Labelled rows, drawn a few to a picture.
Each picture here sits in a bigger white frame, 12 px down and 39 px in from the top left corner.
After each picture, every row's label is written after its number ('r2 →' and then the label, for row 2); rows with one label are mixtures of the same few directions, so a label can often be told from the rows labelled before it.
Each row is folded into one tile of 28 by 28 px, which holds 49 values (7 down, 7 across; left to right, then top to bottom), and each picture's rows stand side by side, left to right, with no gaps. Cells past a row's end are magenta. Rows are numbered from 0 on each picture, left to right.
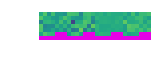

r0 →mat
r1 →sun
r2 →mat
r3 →mat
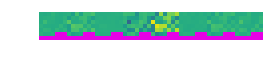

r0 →sun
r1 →mat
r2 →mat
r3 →sun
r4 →mat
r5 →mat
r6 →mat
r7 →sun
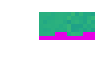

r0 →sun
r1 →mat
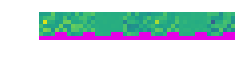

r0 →sun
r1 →mat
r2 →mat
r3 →mat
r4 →sun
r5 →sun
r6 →sun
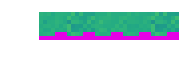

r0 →sun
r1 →mat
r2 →sun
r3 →mat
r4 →mat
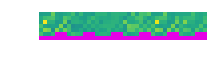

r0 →sun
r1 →mat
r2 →sun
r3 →mat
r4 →sun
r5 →sun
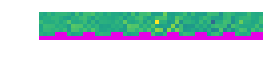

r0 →mat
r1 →mat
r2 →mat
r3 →mat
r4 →sun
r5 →mat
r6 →sun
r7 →sun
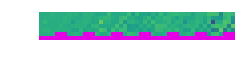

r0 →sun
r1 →sun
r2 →sun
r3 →mat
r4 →mat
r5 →sun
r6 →sun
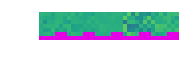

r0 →sun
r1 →mat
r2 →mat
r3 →mat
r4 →mat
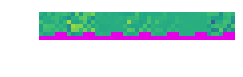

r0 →mat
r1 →mat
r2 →mat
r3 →sun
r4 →sun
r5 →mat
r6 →sun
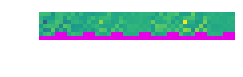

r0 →sun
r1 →mat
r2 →sun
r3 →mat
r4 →mat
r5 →sun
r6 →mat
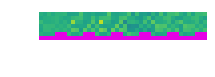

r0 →mat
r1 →sun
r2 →sun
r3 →mat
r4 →mat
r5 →mat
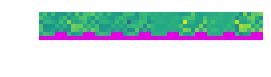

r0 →mat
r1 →mat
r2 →mat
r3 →sun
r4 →mat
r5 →sun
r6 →sun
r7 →mat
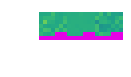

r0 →sun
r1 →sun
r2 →mat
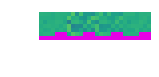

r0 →sun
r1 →mat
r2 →mat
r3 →sun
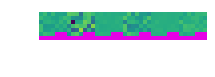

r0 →mat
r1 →sun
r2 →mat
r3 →mat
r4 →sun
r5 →mat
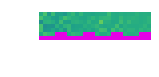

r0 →mat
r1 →mat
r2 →sun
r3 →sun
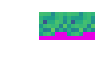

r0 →sun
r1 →sun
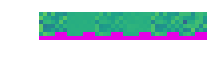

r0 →mat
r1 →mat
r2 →mat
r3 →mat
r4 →mat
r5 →sun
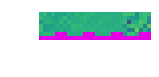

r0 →mat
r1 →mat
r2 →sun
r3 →sun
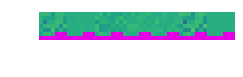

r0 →sun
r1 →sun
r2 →mat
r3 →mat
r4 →sun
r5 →sun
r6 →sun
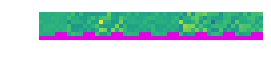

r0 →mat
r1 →mat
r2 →sun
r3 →mat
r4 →mat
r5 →mat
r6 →sun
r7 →mat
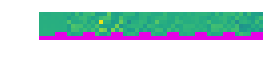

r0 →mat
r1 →mat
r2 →sun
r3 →sun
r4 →sun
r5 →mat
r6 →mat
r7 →mat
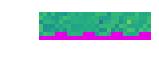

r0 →mat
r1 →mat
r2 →sun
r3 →sun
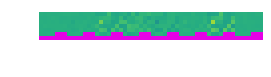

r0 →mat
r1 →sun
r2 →sun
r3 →mat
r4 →sun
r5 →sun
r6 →sun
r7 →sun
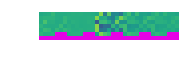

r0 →sun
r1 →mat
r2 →mat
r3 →mat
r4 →mat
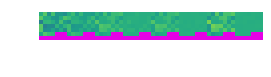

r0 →mat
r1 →mat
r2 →mat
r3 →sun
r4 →mat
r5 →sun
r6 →mat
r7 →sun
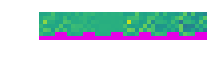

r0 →sun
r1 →mat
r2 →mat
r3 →sun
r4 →mat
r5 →mat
